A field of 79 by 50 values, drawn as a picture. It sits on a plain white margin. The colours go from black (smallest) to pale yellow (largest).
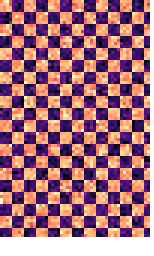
Average level on the scale: 50%. Histogram: two levels. Grain: checkered. Odd rows or columns: none.
